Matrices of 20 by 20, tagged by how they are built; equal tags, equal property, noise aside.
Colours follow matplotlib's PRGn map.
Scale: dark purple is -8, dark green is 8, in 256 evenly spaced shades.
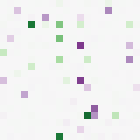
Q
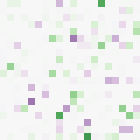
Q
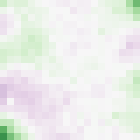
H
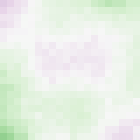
H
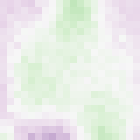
H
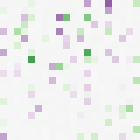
Q
